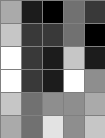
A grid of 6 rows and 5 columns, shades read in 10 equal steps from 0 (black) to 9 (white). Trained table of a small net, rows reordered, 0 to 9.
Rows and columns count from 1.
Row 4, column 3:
1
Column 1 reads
6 7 9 9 7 6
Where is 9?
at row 3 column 1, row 4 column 1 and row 4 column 4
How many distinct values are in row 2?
4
